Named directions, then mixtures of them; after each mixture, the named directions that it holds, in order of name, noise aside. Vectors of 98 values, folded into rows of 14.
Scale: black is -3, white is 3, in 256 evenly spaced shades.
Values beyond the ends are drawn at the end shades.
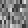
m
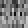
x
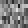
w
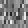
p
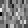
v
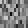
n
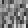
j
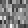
m, v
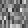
m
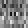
p, x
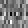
p, x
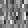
p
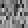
m, x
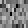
n, x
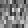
j, m, x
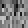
m, x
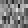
w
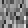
j, p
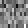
j, n, x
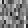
j, n, p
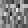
n, w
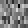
w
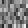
j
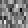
j, m, n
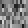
m, x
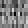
x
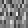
n, p, v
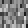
j, v
